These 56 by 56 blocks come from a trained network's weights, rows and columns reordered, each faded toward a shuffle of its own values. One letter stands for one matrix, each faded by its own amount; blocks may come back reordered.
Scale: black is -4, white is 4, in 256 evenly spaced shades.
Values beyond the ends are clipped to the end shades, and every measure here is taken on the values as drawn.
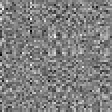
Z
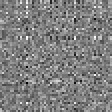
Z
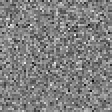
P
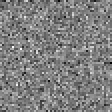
P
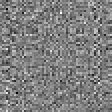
Z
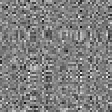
Z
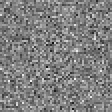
P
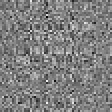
Z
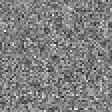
P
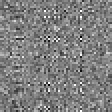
Z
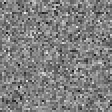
P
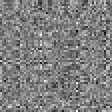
Z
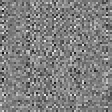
Z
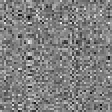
Z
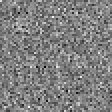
P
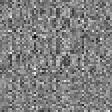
Z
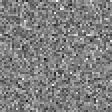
P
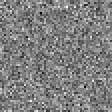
P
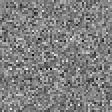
P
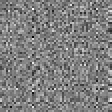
Z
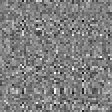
Z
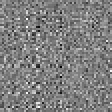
Z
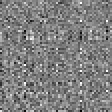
Z
